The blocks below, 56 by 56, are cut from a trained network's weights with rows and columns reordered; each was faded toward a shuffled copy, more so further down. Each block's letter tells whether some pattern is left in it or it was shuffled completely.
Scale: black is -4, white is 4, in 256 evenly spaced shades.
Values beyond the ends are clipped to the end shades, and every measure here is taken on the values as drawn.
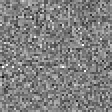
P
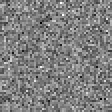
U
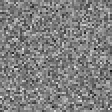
U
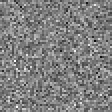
P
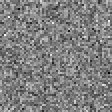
P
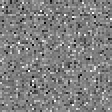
P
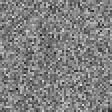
U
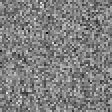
P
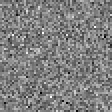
P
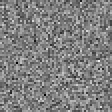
U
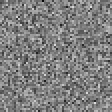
P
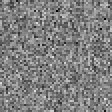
P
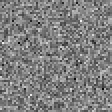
U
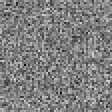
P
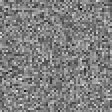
P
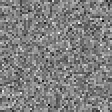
U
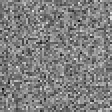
P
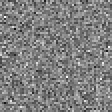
P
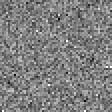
U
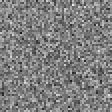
P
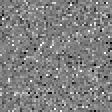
P
